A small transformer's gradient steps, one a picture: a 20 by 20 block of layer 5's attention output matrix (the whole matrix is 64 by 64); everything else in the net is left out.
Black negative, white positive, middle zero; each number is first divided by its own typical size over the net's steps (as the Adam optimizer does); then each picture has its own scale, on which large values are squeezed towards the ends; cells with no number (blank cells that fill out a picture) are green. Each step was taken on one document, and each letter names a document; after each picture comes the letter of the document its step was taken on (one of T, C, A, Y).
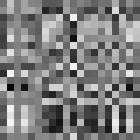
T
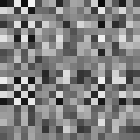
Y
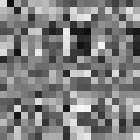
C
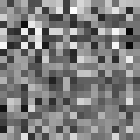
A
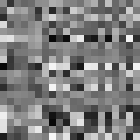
T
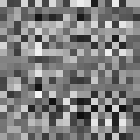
C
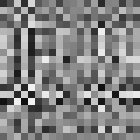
Y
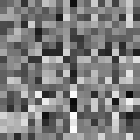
A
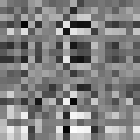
A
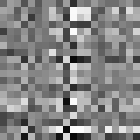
A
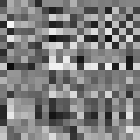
T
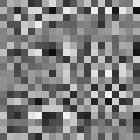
C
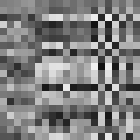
T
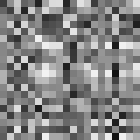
C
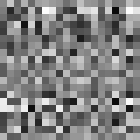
A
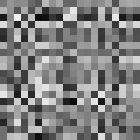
Y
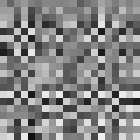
Y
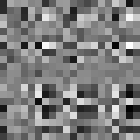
A
